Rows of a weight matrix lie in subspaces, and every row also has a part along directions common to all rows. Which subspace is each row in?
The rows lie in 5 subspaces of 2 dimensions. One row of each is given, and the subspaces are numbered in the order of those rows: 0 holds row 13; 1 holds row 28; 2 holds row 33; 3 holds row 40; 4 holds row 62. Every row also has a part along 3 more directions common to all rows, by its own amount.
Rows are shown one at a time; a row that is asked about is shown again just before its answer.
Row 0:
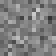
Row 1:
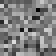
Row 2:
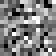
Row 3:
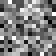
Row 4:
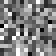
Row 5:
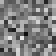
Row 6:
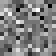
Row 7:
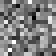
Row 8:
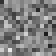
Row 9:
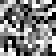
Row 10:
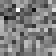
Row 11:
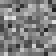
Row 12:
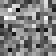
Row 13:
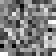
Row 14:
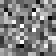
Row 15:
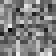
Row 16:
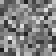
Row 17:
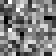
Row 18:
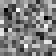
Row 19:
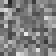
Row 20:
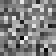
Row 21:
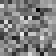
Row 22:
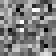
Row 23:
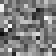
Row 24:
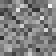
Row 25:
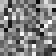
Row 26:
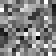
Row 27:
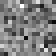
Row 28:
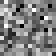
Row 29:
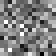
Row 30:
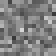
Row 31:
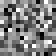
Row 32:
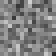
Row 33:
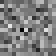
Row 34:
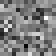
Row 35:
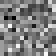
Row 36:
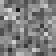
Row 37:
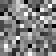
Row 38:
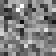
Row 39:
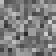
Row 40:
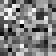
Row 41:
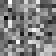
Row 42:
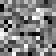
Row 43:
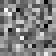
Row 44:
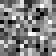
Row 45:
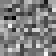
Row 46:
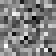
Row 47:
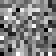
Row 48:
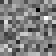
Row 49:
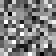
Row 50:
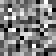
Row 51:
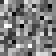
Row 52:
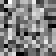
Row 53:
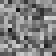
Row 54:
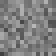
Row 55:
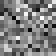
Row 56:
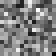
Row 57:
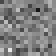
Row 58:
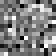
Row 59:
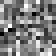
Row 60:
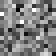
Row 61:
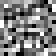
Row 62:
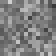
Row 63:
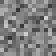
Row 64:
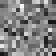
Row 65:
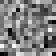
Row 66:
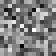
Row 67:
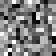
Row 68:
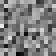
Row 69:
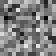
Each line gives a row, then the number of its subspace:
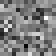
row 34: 4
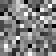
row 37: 1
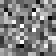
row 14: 3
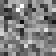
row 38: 0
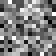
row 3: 2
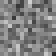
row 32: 3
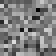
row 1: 2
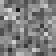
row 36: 1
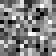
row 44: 3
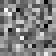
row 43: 4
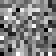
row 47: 0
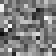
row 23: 4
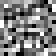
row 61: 2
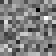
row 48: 1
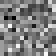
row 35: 0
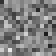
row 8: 1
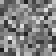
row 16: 1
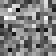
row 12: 3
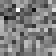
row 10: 2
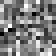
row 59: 4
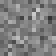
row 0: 3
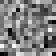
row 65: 0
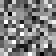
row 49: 3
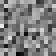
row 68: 2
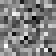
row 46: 0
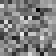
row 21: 2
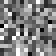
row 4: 2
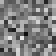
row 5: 1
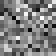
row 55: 1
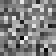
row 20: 0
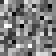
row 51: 1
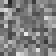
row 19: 2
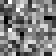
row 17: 3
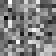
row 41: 4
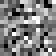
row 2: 0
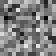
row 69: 3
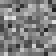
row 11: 0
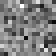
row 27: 0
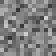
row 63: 1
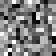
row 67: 3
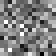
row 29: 3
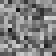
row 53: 0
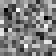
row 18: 4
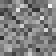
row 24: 1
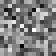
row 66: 3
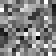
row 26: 4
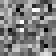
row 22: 2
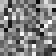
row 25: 4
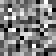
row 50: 4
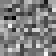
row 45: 3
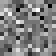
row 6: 1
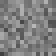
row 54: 0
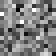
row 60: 2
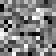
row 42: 4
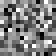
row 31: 4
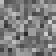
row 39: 1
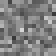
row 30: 2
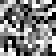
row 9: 1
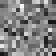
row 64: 0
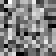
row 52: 2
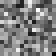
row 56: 3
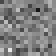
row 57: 1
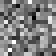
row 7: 3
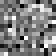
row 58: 0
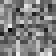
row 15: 4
